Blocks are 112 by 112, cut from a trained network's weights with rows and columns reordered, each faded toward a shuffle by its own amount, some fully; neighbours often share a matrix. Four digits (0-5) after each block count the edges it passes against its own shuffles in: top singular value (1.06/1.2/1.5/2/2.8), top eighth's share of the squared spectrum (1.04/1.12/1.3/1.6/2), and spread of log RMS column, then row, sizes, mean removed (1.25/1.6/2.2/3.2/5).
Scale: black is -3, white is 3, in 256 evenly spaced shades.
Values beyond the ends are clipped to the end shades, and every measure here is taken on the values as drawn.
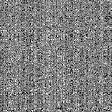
4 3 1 3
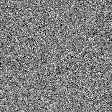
1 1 0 0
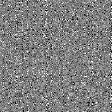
3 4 3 2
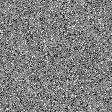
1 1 0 0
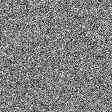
0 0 0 0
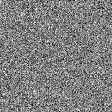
3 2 1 1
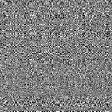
4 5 2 4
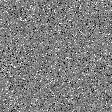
0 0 0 0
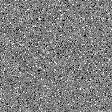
3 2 0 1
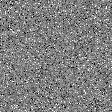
0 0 0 0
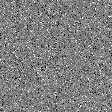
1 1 1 0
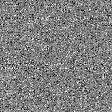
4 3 0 2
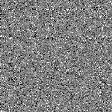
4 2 2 1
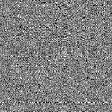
4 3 2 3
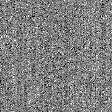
3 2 1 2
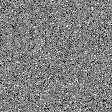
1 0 0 0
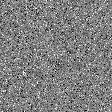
0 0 0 0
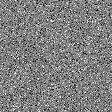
1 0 0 0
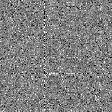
4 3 1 2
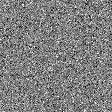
1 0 0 0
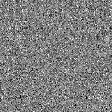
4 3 1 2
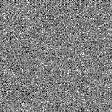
4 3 1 2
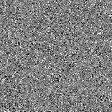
3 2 1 1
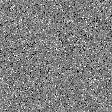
2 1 0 0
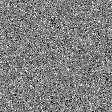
1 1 0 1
